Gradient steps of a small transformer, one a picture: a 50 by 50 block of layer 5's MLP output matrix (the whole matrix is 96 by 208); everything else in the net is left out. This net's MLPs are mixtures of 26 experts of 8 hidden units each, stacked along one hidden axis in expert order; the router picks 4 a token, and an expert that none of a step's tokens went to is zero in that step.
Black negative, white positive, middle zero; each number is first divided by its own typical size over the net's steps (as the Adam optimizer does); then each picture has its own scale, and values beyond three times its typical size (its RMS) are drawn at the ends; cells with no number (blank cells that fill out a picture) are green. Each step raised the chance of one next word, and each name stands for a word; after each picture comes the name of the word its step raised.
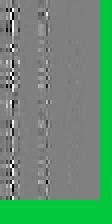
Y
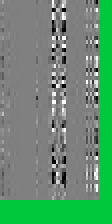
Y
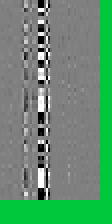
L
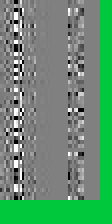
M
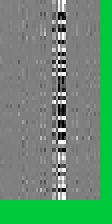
M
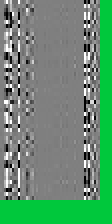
M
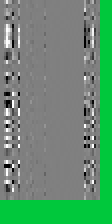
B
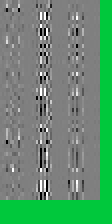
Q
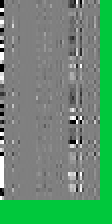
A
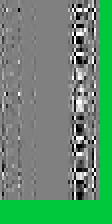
L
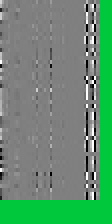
L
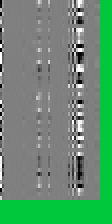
A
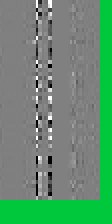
B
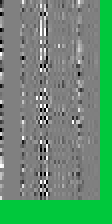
A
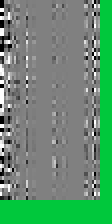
L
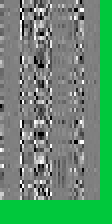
L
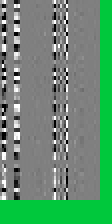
M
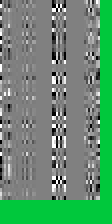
A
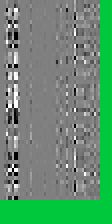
Q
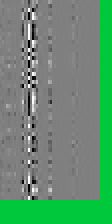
Y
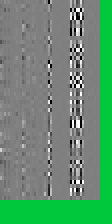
Y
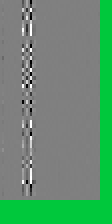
Y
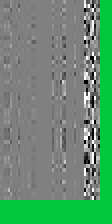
B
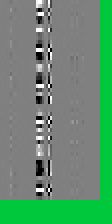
A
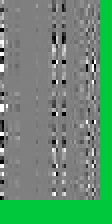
Y
